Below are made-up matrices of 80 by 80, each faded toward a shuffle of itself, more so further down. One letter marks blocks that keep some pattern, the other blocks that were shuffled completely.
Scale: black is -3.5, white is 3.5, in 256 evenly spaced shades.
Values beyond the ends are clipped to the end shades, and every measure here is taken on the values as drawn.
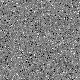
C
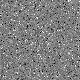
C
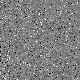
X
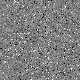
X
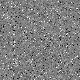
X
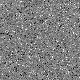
C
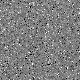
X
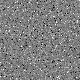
C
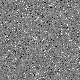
C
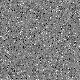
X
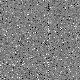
X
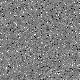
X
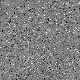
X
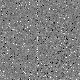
X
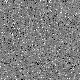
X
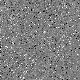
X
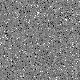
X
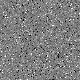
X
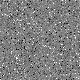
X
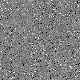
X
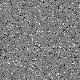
C
